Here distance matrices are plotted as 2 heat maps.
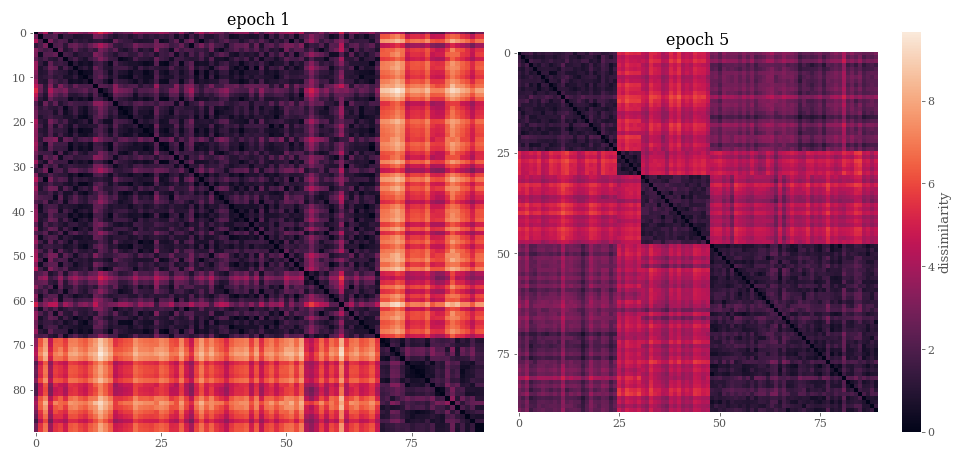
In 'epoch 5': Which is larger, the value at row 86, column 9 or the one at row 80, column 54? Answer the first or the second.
the first
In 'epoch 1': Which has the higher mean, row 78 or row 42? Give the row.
78
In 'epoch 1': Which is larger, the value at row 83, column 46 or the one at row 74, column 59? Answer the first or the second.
the first
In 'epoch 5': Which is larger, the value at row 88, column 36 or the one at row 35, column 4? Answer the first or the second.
the second
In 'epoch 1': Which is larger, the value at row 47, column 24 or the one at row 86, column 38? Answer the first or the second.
the second
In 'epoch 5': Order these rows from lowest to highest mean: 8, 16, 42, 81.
16, 8, 81, 42
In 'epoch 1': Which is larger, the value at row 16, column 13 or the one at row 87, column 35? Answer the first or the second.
the second
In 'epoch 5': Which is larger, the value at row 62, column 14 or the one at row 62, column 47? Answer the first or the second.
the second
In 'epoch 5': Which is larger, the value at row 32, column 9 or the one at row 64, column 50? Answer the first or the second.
the first
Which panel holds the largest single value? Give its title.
epoch 1
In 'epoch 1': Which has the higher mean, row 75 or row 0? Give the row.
75
